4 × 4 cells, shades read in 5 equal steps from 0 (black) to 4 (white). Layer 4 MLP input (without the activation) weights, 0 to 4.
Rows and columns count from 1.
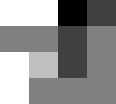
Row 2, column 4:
2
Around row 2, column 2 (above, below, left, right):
4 3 2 1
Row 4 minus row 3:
0 -1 1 0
